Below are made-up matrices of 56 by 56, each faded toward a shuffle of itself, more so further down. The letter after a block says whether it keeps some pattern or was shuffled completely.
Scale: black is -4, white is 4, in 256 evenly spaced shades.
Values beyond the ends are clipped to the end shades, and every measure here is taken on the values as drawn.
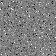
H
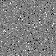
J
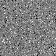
H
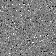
H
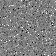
H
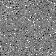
J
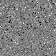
H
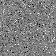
H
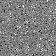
H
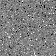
H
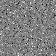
H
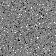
H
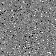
J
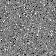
H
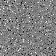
J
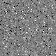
J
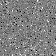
J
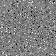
J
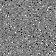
J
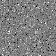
J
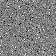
H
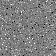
H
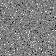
J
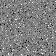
H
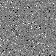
J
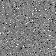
J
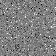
J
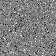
J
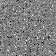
J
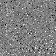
J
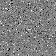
H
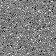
H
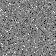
H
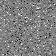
J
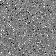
H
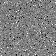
H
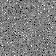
J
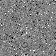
H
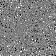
J
